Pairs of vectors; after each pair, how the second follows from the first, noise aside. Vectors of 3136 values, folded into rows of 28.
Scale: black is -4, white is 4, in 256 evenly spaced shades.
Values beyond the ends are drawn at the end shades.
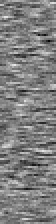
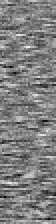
wrapped around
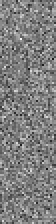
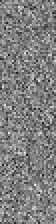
reversed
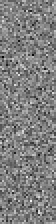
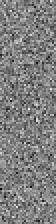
wrapped around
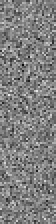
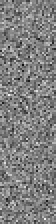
copied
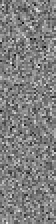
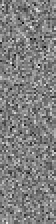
copied
